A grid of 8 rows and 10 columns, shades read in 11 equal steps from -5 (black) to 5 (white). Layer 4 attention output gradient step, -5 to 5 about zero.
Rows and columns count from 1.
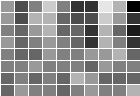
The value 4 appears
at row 1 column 8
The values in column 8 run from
-1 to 4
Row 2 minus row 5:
1 -1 3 1 -1 -2 -3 2 -1 -2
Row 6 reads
0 0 1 0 0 0 -1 1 0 0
